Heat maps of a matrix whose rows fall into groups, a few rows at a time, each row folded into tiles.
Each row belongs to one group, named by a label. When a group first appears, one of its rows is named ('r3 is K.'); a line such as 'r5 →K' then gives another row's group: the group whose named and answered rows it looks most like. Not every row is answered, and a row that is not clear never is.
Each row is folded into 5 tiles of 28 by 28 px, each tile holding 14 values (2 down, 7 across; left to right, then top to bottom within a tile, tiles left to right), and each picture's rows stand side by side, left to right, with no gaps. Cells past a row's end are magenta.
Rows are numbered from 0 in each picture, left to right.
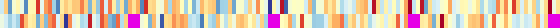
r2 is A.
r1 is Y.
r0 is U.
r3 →A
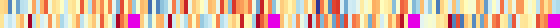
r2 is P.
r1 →P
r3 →P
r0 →P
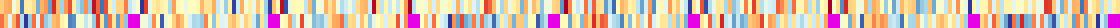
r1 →Y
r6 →Y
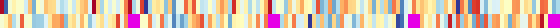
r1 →A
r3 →P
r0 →A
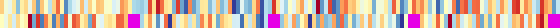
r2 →U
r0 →P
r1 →U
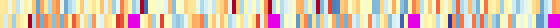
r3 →U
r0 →P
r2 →U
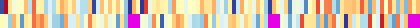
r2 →U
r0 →Y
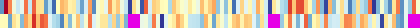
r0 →Y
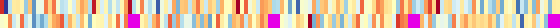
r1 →P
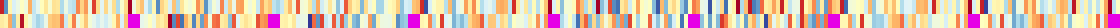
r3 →A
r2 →U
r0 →A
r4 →U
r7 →A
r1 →P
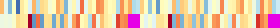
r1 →P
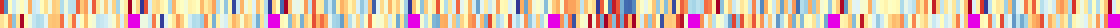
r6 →A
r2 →Y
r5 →U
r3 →U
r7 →A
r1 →Y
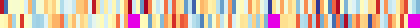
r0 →A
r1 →Y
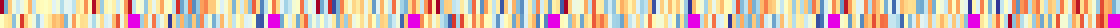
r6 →Y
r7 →P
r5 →U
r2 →U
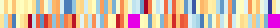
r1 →Y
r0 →P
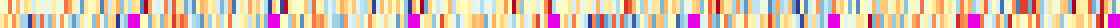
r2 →Y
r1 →Y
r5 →U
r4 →U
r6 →P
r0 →U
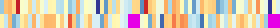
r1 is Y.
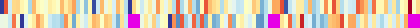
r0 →Y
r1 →U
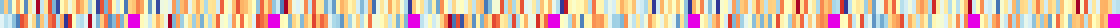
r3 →P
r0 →U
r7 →P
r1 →P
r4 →Y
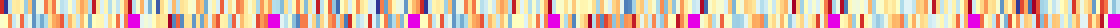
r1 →P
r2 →U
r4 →P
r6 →A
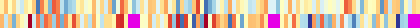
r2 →U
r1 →P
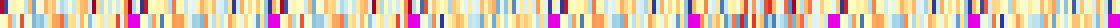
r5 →U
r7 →Y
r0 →A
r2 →A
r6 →Y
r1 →Y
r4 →Y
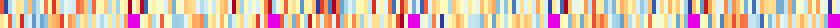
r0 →A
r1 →A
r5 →Y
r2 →P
